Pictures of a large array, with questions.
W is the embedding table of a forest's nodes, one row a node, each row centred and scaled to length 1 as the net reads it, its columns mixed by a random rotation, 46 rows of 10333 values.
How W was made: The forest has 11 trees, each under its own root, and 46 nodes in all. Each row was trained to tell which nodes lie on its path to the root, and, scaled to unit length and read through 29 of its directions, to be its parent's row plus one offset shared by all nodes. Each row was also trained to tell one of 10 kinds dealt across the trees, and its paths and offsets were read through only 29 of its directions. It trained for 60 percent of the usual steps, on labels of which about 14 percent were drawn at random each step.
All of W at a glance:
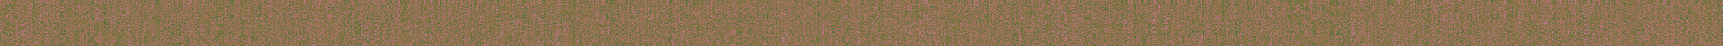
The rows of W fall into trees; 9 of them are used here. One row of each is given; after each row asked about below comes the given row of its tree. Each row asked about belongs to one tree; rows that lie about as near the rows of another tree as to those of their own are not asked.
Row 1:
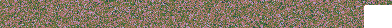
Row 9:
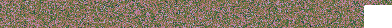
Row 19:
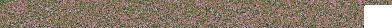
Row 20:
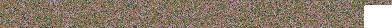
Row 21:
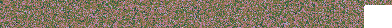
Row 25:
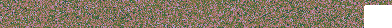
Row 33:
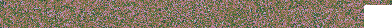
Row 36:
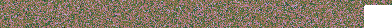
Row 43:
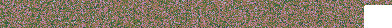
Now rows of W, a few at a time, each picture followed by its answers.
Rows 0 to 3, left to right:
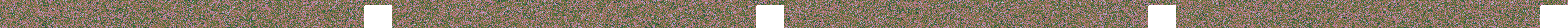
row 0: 20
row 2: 19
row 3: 20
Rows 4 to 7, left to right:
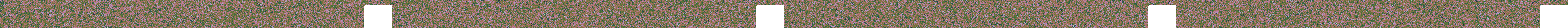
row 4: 33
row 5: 1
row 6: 43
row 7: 25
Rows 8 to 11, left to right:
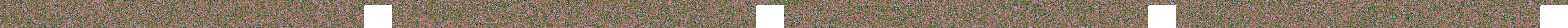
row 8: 1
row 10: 25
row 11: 21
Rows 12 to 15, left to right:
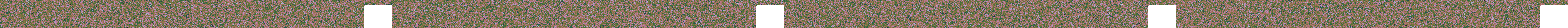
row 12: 43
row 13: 19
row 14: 21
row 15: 1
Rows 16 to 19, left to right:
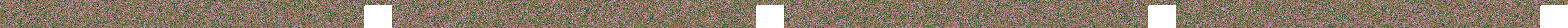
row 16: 1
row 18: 9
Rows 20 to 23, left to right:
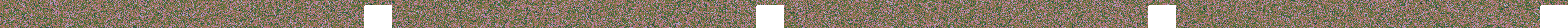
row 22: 43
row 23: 36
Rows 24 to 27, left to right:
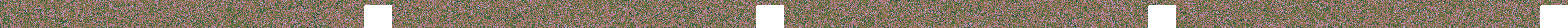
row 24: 33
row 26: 1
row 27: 43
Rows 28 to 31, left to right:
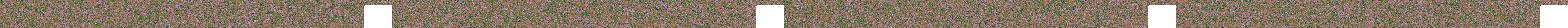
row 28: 36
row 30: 33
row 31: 20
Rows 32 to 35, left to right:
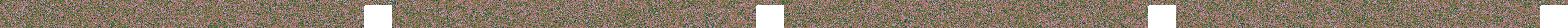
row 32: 19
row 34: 33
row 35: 43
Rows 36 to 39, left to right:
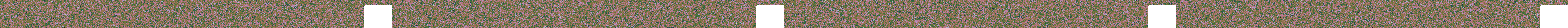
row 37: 9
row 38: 19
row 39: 21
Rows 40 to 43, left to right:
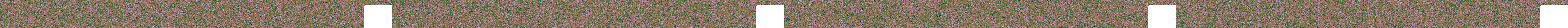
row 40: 9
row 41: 19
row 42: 9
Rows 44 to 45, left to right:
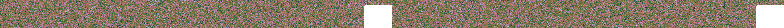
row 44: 33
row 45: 36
